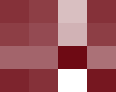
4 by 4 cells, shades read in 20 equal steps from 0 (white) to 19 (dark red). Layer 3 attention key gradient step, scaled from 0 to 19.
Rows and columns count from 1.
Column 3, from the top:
5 6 19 0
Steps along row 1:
down down up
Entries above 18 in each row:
0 0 1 0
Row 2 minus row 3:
3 2 -13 4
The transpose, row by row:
16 15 12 17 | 15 14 12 16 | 5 6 19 0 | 16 15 11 18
